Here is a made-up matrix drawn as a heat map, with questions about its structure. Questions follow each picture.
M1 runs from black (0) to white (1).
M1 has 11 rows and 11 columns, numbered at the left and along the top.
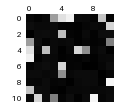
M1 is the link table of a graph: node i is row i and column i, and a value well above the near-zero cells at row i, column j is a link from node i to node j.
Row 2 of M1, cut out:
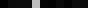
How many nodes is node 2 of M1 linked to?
1
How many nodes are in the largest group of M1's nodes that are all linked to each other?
2
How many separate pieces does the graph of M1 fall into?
1
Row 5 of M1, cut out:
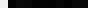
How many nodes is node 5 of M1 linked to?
1
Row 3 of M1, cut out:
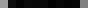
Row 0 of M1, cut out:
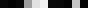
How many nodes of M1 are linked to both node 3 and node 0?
0
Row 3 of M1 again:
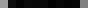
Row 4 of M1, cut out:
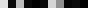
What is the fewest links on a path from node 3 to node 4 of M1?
2
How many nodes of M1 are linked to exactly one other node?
7
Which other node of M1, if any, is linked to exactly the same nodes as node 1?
node 8
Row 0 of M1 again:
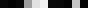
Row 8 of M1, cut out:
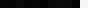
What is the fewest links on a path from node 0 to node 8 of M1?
3
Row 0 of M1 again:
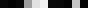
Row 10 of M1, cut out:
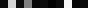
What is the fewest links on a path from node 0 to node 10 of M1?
2
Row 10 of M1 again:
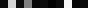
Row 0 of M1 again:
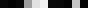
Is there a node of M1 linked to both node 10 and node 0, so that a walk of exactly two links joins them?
yes
